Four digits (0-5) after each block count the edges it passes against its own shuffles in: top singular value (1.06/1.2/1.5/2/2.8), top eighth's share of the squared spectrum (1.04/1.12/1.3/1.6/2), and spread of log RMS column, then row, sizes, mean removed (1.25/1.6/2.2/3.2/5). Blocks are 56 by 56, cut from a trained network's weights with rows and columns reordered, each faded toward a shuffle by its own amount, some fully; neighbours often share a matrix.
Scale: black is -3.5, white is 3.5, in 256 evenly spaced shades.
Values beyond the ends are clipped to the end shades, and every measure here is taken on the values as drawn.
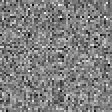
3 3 1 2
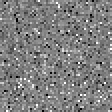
0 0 0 0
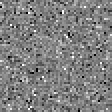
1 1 0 0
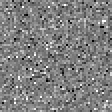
1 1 0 0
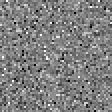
1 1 0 0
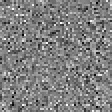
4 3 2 1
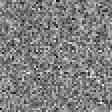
1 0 0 0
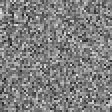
1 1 0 0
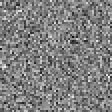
3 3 2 0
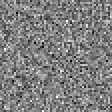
2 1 0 0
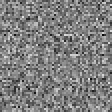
4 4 2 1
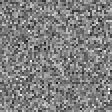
1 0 0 0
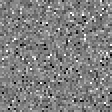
0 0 0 0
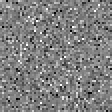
1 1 0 0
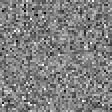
3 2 0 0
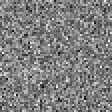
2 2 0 0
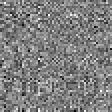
4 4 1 2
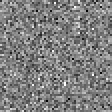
3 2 1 1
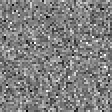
1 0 0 0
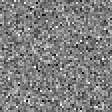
2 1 0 0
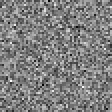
1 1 0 0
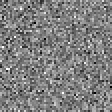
0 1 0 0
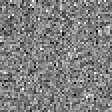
3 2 0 1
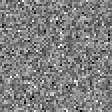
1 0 0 0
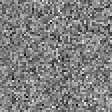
0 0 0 0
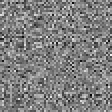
4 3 2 2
